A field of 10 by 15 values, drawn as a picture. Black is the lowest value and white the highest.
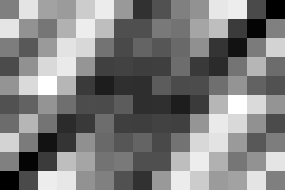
No overall slope runs across the table. The grain runs diagonally up to the right. On average the colour sits 50% of the way up the scale. The centre is the calmest part. It looks the same turned upside down.
